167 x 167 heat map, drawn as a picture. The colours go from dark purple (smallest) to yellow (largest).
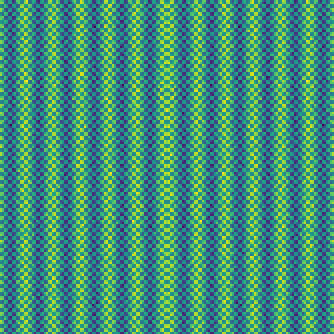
No overall slope runs across the table. On average the colour sits 50% of the way up the scale. No seam splits the table. It is mirror symmetric from left to right. Stripes running up and down repeat 12 times from left to right.
